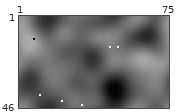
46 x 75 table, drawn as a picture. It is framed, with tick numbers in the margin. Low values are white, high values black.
Stripes: none. Lone odd cells: 6, 1 higher and 5 lower than their neighbours. Ninth with the highest average: bottom middle. Odd rows or columns: none. Average level on the scale: 60%.
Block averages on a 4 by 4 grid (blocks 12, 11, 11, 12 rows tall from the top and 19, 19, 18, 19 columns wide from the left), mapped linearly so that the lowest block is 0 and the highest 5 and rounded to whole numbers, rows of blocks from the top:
2222 | 0311 | 2230 | 3252
